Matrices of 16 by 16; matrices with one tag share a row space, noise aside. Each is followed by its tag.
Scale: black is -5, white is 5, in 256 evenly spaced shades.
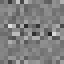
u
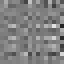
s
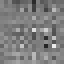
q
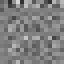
u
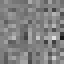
s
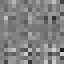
s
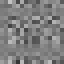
u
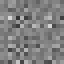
u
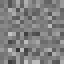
u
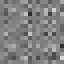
s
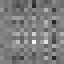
q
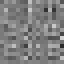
s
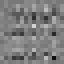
q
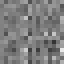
s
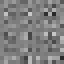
s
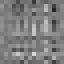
q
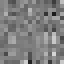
s
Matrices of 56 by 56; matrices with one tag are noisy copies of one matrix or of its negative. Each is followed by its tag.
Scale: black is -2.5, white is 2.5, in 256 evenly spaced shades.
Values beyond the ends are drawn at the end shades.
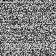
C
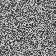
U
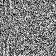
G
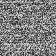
C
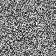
U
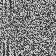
G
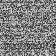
C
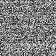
C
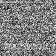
C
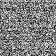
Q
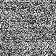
Q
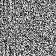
G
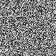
U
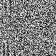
G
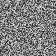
U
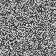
U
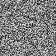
U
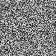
U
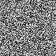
U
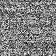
Q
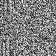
G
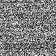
C
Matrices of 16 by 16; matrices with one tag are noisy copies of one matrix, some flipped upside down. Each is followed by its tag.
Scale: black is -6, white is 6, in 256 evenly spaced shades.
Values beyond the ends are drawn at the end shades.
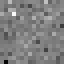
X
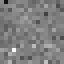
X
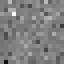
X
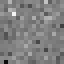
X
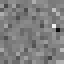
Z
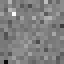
X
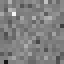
X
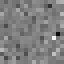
Z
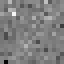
X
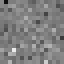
X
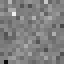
X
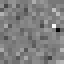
Z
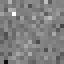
X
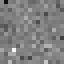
X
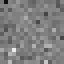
X
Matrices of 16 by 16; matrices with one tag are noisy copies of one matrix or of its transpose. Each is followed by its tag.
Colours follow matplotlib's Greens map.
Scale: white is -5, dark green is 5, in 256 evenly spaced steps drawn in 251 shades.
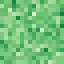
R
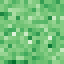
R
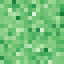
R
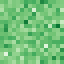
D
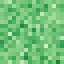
D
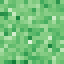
R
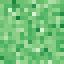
R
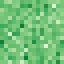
D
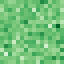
D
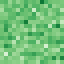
D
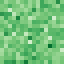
R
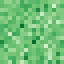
D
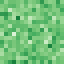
R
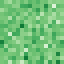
D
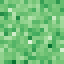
R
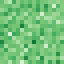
D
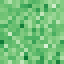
D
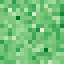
R
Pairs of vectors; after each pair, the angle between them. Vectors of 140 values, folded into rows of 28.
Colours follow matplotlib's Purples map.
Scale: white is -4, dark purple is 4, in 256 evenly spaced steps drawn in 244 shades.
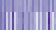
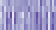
nearly opposite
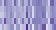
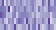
partly opposed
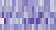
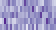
partly aligned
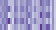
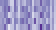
nearly parallel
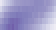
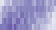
nearly parallel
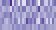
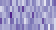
partly aligned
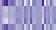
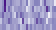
orthogonal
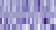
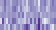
nearly opposite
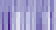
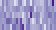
orthogonal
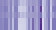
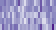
partly aligned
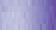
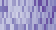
partly aligned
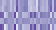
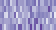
partly aligned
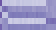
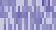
orthogonal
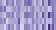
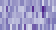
orthogonal
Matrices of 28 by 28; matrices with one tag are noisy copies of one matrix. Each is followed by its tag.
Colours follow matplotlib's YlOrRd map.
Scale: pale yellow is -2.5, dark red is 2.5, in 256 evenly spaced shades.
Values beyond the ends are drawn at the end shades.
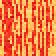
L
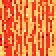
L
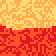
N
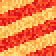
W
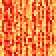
L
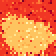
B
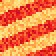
W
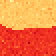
N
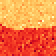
N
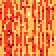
L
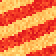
W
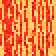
L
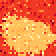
B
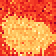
B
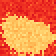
B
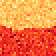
N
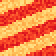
W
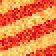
W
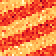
W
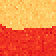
N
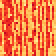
L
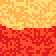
N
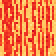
L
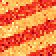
W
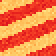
W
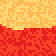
N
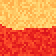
N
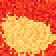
B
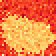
B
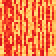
L
